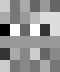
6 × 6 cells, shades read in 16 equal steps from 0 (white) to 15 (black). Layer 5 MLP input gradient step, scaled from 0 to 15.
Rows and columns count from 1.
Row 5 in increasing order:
3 5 7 7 9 12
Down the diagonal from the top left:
3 8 9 6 9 8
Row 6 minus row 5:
-9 3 0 5 -4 1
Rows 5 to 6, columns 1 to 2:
12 5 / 3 8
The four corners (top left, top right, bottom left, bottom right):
3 9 3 8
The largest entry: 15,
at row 3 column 1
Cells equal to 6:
8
